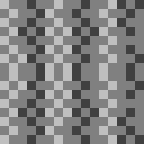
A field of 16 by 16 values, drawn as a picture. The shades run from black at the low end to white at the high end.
The top and bottom halves mirror each other. On average the colour sits 50% of the way up the scale. Stripes running up and down repeat 3 times from left to right.
